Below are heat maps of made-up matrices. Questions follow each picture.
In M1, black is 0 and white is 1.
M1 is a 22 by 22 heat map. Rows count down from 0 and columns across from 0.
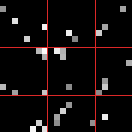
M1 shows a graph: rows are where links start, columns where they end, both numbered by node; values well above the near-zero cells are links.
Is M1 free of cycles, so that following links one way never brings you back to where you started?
yes
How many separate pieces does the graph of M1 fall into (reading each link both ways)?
1
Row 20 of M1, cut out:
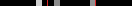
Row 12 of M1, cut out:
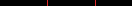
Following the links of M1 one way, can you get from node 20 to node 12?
yes
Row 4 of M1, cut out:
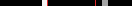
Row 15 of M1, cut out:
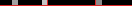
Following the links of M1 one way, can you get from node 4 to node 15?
no
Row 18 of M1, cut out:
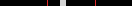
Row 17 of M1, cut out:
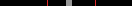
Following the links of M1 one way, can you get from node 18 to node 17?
no
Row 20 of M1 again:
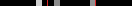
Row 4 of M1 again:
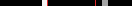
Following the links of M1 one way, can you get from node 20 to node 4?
yes
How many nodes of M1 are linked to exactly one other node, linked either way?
4
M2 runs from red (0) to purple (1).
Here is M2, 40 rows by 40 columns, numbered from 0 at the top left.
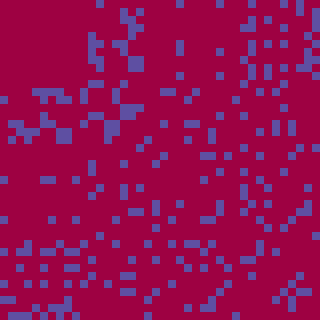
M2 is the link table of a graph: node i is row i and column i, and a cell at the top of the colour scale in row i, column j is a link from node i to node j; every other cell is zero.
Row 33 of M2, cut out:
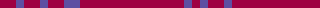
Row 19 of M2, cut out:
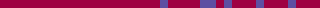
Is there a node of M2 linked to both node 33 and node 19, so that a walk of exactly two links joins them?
yes
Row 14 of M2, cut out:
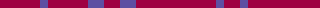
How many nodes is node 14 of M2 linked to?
7
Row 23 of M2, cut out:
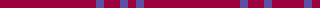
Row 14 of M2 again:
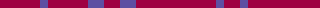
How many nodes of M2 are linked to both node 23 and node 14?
3
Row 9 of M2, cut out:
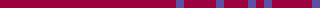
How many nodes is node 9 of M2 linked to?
5
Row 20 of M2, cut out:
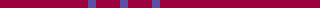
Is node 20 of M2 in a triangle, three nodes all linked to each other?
no
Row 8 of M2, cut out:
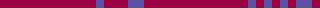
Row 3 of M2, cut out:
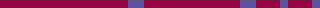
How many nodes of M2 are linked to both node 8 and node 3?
4
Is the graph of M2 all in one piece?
yes
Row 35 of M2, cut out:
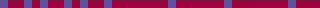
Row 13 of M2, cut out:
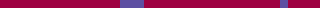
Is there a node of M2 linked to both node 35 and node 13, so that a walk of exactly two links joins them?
no
